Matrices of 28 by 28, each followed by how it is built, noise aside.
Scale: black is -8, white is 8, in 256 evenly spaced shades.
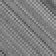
Toeplitz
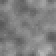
smooth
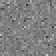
noise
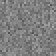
noise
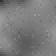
smooth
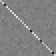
diagonal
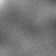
smooth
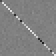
diagonal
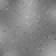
smooth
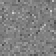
noise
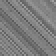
Toeplitz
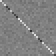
diagonal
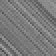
Toeplitz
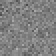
noise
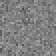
noise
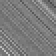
Toeplitz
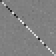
diagonal
